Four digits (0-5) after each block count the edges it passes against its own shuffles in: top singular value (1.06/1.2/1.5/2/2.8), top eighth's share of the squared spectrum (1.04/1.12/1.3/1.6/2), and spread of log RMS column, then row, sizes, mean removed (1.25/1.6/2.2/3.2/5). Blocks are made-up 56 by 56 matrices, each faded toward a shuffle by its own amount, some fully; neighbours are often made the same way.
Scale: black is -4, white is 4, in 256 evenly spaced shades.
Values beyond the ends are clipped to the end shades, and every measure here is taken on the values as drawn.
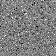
1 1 0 0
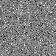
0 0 0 0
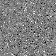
1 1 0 0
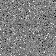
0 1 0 0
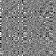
4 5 3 2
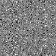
3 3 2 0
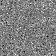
0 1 0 0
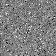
1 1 0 0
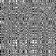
4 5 3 3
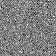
0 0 0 0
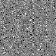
3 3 2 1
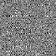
4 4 2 2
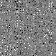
3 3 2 0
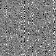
2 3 3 0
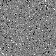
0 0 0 0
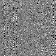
2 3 3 0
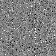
1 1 2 0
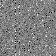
2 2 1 0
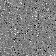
2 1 0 0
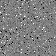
2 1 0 0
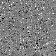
2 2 1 0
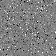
1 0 0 0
